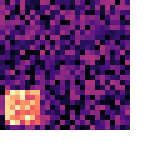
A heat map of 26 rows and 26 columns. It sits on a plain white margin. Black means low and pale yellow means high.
Average level on the scale: 30%. Stripes: none. Odd patch: higher, in the bottom left. Ninth with the highest average: bottom left. Histogram: skewed, a long tail of high values.
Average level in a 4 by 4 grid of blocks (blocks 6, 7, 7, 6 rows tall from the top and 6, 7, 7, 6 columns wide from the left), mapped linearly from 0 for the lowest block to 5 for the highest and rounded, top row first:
1 0 1 1
0 0 1 0
2 1 1 0
5 2 0 0
